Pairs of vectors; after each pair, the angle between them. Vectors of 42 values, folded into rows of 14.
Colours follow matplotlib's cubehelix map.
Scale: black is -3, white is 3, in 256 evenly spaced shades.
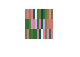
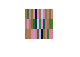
nearly opposite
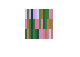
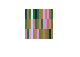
nearly opposite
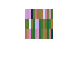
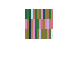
nearly opposite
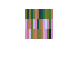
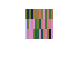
partly aligned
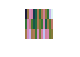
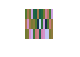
partly aligned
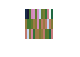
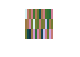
partly opposed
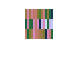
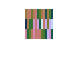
nearly parallel
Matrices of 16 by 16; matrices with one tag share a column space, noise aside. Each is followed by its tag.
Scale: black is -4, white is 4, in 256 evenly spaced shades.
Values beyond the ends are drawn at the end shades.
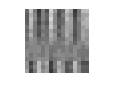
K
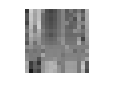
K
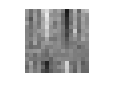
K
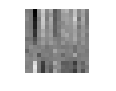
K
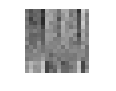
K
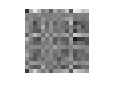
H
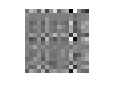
H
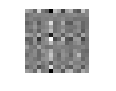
H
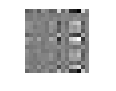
H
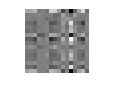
H
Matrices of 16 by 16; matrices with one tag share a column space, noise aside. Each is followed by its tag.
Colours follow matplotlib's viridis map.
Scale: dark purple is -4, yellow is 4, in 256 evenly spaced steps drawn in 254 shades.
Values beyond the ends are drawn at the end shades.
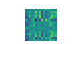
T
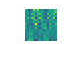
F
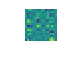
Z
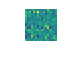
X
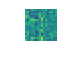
T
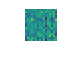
T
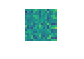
X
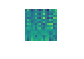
F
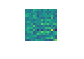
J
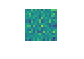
Z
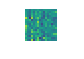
T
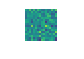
Z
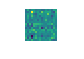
X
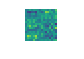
X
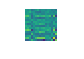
J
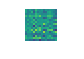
J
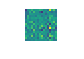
X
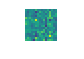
T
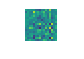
X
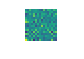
Z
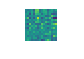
F
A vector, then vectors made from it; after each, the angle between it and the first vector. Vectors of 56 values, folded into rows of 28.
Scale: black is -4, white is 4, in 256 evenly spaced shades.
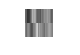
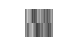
nearly opposite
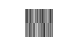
partly aligned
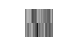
nearly opposite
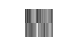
nearly parallel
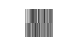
partly opposed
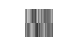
nearly opposite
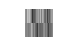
nearly opposite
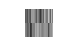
partly aligned
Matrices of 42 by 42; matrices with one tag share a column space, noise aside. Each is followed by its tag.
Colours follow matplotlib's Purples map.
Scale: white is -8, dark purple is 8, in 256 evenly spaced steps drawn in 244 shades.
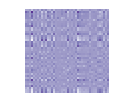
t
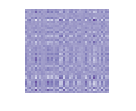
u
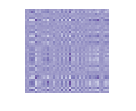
u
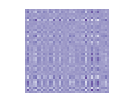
u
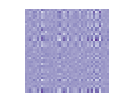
t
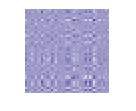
u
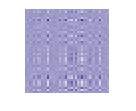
u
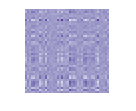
u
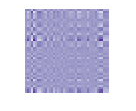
t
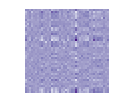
t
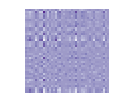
t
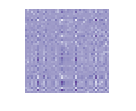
u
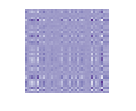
u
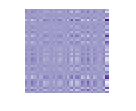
u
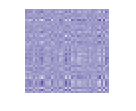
u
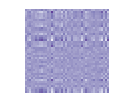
t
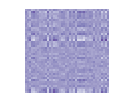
t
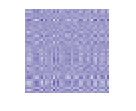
u
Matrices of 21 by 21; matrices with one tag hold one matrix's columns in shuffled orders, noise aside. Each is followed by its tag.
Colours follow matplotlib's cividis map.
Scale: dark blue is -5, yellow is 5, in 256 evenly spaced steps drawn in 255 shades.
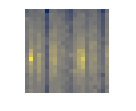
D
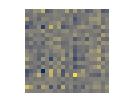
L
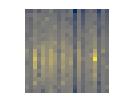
D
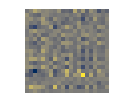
L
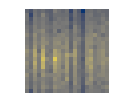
D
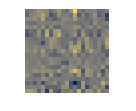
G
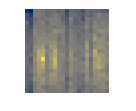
D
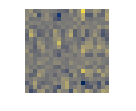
G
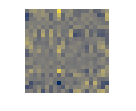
G
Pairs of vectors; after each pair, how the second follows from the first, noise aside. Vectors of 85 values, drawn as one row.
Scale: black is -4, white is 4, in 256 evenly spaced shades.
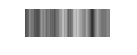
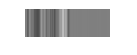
partly zeroed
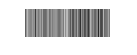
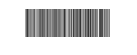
sign-scrambled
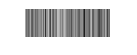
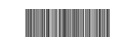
sign-scrambled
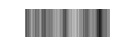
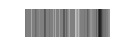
partly zeroed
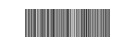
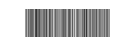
sign-scrambled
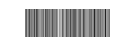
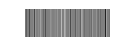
partly zeroed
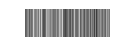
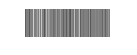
partly zeroed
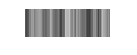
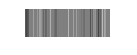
partly zeroed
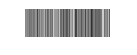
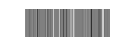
partly zeroed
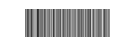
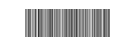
sign-scrambled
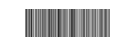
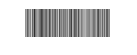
sign-scrambled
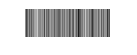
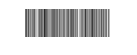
sign-scrambled
